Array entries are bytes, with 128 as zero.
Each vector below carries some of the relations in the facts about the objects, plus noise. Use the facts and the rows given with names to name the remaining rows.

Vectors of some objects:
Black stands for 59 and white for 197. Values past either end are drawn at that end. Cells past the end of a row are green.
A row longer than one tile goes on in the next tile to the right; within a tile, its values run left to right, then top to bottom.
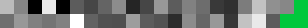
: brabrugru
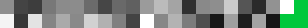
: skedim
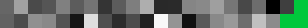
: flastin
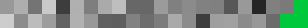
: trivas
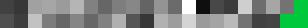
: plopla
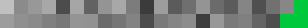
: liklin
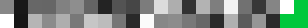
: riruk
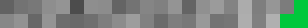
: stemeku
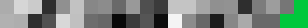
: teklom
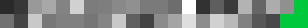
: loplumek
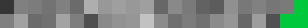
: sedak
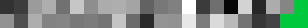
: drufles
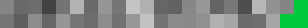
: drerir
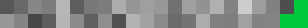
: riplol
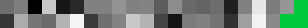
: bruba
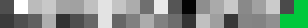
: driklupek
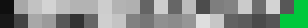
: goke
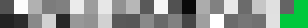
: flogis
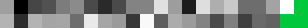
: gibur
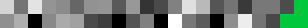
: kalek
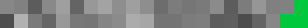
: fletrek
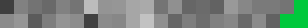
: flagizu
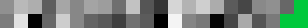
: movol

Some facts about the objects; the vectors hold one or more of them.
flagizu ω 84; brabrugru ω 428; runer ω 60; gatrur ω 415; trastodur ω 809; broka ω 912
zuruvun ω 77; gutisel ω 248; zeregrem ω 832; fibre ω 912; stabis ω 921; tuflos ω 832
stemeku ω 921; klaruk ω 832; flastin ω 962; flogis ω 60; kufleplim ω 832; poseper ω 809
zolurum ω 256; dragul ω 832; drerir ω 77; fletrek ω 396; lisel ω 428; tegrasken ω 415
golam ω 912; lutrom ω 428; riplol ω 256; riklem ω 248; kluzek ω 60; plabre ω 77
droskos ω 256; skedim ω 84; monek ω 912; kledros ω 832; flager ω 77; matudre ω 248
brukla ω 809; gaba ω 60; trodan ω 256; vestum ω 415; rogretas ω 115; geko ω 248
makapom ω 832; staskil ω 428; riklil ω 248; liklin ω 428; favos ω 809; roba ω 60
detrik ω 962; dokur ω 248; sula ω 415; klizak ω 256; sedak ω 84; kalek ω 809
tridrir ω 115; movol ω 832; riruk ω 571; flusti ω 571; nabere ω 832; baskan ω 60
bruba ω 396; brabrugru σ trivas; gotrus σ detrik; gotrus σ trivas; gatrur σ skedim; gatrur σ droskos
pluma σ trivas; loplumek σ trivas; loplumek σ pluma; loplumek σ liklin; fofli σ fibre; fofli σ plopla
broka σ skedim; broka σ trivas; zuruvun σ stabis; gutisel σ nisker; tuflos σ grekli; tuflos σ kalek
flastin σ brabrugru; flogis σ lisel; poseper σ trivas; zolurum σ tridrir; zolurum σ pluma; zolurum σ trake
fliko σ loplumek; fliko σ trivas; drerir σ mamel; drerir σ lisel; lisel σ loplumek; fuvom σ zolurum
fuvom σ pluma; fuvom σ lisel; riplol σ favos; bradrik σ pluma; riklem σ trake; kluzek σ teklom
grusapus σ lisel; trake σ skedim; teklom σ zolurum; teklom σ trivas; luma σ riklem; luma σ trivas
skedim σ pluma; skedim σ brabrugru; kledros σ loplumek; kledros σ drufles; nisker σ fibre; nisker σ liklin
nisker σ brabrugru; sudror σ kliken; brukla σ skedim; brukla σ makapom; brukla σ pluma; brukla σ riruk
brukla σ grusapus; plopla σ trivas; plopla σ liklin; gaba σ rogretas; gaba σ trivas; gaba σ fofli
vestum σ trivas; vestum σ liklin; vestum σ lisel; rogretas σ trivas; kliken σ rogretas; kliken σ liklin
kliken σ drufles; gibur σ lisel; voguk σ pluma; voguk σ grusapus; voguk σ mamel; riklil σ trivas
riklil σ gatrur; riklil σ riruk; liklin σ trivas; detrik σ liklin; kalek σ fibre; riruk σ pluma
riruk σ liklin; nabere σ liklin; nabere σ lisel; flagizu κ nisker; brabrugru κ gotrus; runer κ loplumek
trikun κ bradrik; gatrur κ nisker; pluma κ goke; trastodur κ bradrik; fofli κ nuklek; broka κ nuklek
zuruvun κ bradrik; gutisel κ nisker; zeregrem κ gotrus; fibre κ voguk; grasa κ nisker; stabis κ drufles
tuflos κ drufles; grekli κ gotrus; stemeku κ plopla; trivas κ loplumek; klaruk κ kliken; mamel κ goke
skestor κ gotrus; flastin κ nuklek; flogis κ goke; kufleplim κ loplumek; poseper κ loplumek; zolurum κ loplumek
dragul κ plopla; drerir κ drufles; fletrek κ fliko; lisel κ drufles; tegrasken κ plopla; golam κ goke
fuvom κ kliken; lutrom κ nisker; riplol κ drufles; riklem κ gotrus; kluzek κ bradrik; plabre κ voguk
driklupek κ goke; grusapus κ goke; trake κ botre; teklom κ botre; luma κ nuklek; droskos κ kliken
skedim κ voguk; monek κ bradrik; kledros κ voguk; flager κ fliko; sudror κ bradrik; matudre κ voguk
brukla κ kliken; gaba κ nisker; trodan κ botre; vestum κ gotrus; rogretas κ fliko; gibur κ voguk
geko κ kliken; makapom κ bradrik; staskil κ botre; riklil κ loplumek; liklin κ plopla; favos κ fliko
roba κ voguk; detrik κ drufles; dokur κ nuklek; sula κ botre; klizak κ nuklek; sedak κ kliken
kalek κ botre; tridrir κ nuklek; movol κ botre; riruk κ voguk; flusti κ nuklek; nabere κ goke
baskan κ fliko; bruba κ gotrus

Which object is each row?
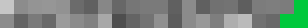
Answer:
poseper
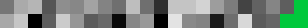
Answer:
trodan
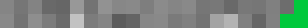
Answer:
detrik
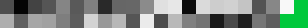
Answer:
roba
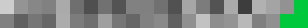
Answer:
brukla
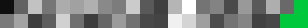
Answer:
botre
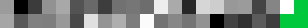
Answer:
matudre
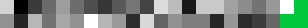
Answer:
kledros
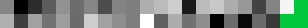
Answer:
plabre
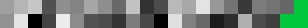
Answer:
staskil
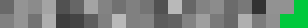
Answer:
stabis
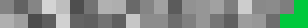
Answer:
favos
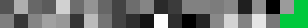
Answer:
broka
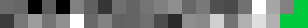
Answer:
vestum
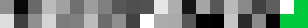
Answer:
fibre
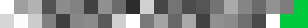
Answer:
makapom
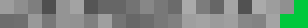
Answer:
fuvom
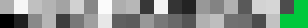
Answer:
nabere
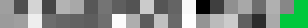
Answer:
bradrik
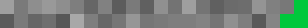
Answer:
gutisel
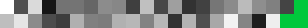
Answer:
sudror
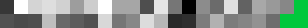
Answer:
golam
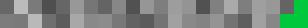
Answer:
gatrur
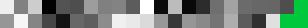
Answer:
zuruvun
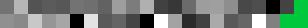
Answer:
tridrir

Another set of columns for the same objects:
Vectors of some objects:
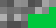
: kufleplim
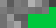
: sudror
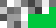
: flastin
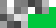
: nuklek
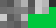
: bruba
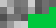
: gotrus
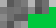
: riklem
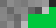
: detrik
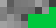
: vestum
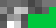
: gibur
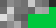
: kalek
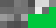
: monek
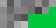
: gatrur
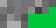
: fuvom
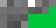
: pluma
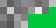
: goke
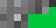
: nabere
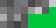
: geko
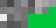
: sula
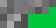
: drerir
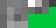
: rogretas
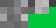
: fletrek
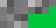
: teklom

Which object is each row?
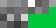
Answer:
liklin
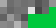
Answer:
riklil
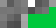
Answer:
trivas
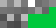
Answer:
brabrugru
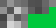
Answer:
riruk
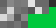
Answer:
grekli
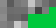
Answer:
kluzek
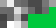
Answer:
voguk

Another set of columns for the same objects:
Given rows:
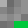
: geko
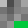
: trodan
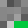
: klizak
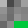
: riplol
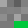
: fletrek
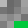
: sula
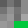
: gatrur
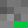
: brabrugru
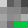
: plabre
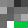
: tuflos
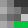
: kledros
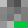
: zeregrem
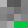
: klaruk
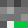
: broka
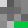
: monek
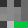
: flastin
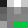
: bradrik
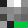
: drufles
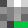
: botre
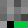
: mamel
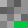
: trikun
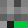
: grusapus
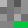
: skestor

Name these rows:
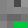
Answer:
drerir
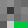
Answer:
kalek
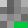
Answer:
trastodur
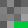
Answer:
gutisel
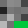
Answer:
trivas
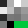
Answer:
goke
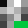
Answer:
nuklek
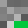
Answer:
flusti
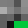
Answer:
flogis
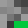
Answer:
gibur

